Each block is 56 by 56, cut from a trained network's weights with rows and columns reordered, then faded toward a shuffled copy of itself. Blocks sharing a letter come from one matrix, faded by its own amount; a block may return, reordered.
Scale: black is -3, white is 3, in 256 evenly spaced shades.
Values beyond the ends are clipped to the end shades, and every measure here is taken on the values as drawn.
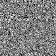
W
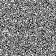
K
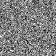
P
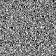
W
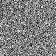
K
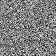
P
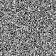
P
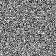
P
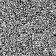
P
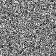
K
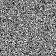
K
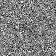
P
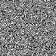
W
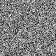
K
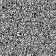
W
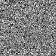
W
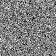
K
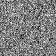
K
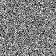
P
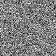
P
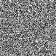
P
